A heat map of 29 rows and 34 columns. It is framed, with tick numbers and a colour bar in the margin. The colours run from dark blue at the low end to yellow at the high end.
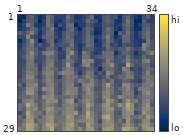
Stripes: upright, repeating 7 times. Average level on the scale: 40%. Slope: up to the bottom.
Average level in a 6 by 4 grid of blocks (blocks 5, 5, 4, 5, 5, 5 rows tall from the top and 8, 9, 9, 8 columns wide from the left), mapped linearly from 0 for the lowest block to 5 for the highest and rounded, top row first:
0 0 0 0 / 1 1 1 1 / 2 2 2 2 / 3 3 3 3 / 4 4 4 4 / 5 5 5 5
